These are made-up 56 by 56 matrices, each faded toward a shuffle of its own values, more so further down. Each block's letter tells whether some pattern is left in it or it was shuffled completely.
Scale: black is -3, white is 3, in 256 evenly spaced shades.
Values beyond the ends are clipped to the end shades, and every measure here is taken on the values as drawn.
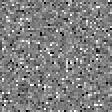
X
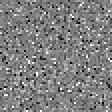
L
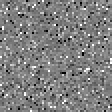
L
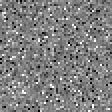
L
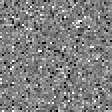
X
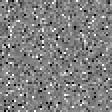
X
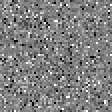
X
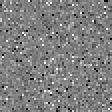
L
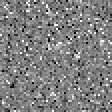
L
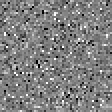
X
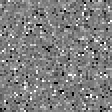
L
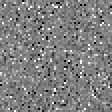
L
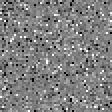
X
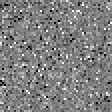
L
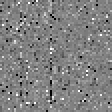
X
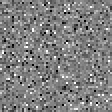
X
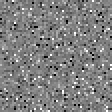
L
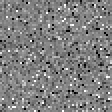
L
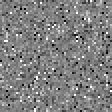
X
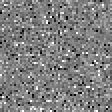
X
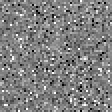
X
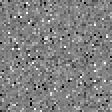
L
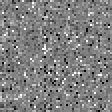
X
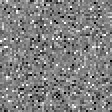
X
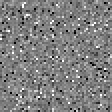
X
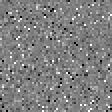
L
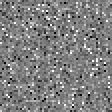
L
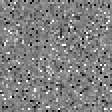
L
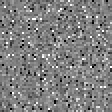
X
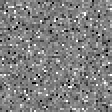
L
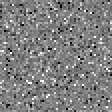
L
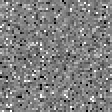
X
